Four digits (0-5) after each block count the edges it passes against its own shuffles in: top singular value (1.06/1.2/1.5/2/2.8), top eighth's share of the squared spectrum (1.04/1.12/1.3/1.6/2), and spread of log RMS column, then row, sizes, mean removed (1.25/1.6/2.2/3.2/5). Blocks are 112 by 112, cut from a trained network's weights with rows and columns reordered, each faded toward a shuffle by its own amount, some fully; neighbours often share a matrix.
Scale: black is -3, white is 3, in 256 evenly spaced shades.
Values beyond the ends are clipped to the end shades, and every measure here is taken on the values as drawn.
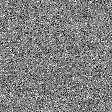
0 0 0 0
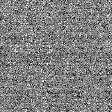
2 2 2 0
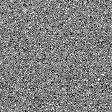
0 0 0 0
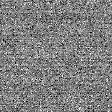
2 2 1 0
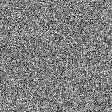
0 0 0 0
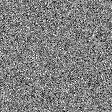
0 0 0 0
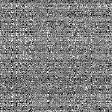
4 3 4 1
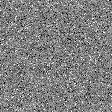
0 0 0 0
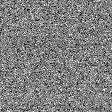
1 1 0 0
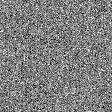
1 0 0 0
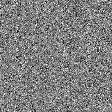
2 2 1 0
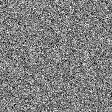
2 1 0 0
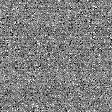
2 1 1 0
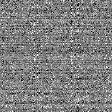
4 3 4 1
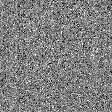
1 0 0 0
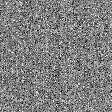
1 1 0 0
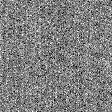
2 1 0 0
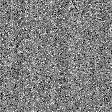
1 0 0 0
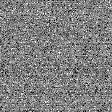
2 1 2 0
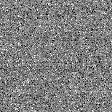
1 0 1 0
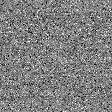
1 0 0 0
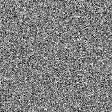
2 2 1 0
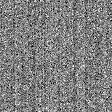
2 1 0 0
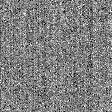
3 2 0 1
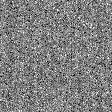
1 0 0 0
